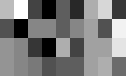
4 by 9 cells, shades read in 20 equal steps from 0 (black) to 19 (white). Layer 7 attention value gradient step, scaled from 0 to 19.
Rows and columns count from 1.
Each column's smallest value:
6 0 4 0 7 3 12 6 4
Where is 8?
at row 4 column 9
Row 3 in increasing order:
0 4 5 10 11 12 12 13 17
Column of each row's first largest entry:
2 9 9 8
